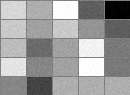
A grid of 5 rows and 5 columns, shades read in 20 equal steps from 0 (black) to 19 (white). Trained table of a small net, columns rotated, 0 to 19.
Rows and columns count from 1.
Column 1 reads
16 15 14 17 10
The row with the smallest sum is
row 5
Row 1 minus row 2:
1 1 4 -4 -7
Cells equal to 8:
1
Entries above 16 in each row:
1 0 1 2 0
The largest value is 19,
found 2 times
